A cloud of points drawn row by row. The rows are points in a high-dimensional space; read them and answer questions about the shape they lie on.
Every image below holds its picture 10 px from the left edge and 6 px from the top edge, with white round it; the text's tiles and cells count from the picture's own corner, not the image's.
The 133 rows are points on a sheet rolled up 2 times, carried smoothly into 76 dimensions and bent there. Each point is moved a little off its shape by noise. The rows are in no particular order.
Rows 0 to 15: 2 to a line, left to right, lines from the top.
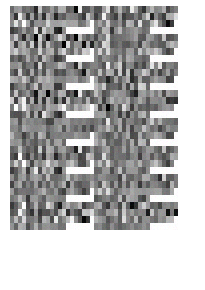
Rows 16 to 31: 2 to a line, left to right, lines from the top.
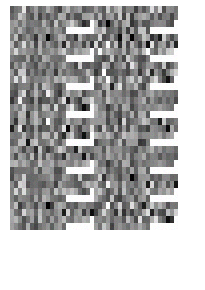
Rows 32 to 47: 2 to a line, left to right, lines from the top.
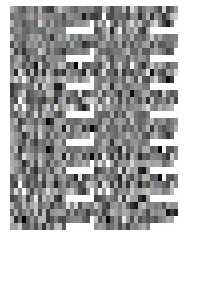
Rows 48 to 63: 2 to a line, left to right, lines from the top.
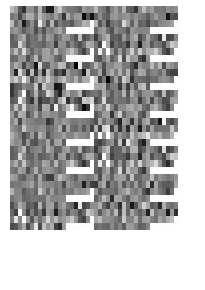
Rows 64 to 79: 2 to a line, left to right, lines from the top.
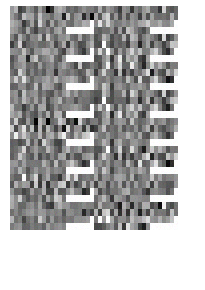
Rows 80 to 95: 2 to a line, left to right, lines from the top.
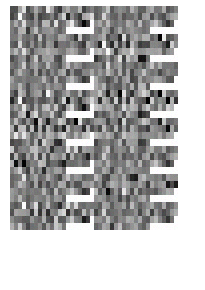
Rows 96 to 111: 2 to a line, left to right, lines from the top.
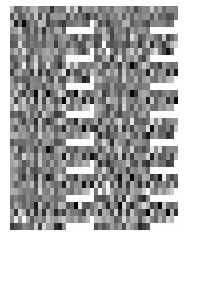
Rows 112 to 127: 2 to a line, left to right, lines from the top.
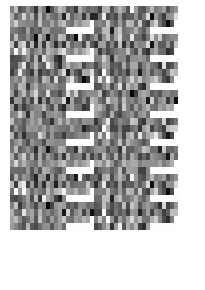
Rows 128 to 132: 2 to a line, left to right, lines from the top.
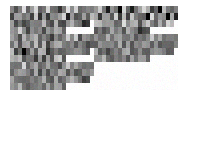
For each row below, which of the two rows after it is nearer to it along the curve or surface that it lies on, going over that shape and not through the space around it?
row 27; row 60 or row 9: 9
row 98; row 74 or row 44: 74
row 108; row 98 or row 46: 98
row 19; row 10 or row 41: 10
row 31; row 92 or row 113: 113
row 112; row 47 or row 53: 47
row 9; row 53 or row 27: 27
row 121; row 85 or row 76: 76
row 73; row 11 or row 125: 11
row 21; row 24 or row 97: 24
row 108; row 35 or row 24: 35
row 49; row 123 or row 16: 16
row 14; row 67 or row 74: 67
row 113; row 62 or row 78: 62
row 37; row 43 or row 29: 43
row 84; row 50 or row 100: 50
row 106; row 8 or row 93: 93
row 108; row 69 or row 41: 41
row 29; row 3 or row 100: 3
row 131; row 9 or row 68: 9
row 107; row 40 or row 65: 40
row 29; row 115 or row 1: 115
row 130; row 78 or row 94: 94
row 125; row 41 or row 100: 100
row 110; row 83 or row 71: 83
